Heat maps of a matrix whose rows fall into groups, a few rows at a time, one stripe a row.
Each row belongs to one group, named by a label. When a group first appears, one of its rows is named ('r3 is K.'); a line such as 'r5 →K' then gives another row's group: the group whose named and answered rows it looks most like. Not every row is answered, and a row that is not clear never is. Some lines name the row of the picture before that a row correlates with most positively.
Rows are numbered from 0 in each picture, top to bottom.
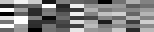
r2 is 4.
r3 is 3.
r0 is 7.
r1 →3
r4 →7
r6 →4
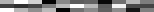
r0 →7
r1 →3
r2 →4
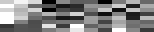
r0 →7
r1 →4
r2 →7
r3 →4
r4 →4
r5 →4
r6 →3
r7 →3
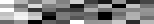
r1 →7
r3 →7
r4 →7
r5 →3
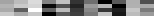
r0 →7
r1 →7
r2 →7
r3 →7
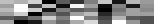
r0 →7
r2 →7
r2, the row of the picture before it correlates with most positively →0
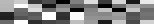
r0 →4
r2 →7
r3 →3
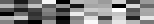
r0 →3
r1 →7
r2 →3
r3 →3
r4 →4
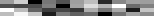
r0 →4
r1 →3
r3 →7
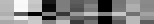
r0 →7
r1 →7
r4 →7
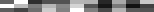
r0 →4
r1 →4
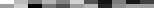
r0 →4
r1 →4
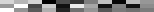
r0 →7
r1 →4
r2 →4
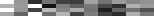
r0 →4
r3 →7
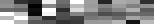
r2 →3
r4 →7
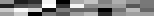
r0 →3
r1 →3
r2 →7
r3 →4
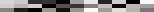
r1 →7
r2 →3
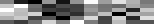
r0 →3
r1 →7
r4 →4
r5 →3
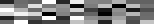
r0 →3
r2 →4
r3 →7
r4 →3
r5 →4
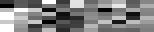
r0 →3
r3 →4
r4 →4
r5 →7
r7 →4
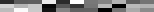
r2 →7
